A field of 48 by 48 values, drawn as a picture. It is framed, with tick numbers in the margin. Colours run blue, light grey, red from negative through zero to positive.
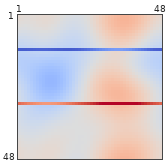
The ninth with the lowest average is the middle left. Rows 12 and 30 stand out from the rest. On average the colour sits 50% of the way up the scale. A few values lie far out on both sides of the bulk.
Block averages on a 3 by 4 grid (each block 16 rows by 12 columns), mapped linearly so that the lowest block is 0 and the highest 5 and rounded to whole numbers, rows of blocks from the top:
1132 / 0153 / 2244
